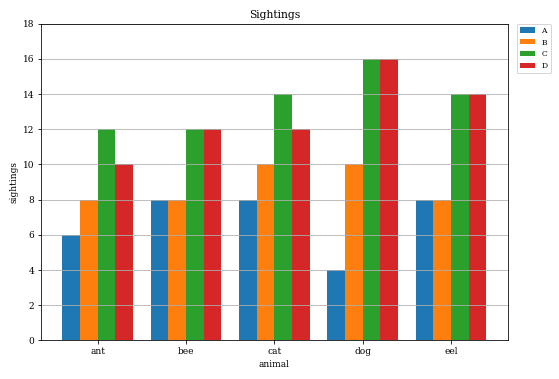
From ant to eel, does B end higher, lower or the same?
the same
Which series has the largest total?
C
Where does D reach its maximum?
dog
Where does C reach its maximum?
dog
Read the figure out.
Title: Sightings
x-axis: animal, ticks ant bee cat dog eel
y-axis: sightings, ticks 0 2 4 6 8 10 12 14 16 18
Legend: A, B, C, D
Values:
A: 6 8 8 4 8
B: 8 8 10 10 8
C: 12 12 14 16 14
D: 10 12 12 16 14
